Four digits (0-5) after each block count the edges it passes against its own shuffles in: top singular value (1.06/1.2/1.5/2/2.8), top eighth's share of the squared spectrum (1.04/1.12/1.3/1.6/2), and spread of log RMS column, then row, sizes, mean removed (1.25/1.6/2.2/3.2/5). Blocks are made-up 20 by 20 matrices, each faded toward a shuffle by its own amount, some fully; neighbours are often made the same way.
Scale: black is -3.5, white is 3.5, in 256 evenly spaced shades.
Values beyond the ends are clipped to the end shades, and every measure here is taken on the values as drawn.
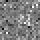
0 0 0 0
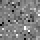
0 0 0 0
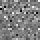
1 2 0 2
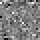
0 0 0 1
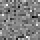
0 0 0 1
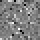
1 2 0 0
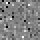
0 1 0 0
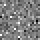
1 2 0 0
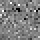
1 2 0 1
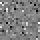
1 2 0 1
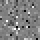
2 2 0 0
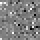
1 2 0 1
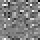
3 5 2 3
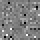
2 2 0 1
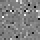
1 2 0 0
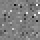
1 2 0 0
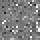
2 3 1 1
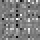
3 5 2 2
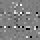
3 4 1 1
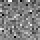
1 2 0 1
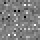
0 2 0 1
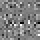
3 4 2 2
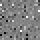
1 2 0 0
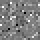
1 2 0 0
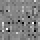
3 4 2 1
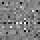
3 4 0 0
